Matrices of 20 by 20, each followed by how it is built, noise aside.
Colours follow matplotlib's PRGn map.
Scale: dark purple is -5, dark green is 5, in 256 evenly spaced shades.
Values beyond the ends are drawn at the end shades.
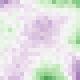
smooth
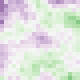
smooth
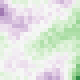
smooth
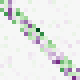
banded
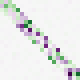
banded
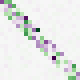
banded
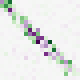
banded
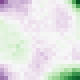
smooth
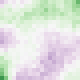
smooth
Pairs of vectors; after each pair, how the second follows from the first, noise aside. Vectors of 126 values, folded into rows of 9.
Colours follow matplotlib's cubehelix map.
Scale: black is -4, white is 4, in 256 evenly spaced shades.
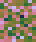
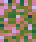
shuffled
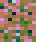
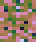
reversed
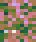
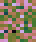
sign-scrambled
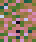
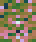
sign-scrambled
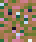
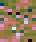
sign-scrambled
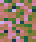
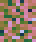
reversed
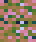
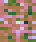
sign-scrambled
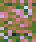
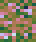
sign-scrambled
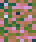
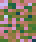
sign-scrambled
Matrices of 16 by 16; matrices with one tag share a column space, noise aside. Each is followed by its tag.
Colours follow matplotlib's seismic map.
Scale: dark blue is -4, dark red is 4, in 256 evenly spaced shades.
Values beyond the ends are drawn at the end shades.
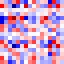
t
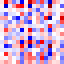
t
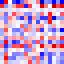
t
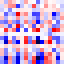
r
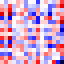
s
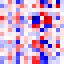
t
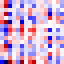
s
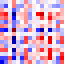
r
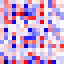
s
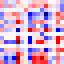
r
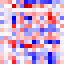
t
